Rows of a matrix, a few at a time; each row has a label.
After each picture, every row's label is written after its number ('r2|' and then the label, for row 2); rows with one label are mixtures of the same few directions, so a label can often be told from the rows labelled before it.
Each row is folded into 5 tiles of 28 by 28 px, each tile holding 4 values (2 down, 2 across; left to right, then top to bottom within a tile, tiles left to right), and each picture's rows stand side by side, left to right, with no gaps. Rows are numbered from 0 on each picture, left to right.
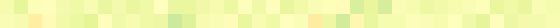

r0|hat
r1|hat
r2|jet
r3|jet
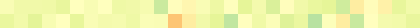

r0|jet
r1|hat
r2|jet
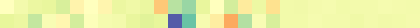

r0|jet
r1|hat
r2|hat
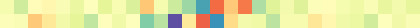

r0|hat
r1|jet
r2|hat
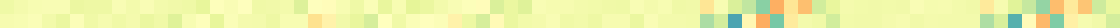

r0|jet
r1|jet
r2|hat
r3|jet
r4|jet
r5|jet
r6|jet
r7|jet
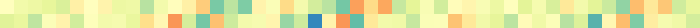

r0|jet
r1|jet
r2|jet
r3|hat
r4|jet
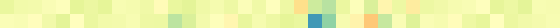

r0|jet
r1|hat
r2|hat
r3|jet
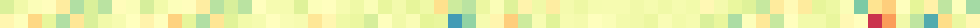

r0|jet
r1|jet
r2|hat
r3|hat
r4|hat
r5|jet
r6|hat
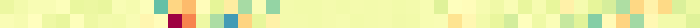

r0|jet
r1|hat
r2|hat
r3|hat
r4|jet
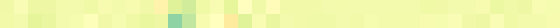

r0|hat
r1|hat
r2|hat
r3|jet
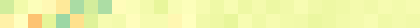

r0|jet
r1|hat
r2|hat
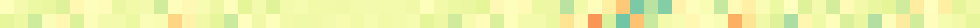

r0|jet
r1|hat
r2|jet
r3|jet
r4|jet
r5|hat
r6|jet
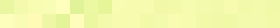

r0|jet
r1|hat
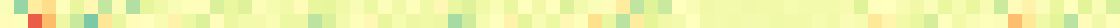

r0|hat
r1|jet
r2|hat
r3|hat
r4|jet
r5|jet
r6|hat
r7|hat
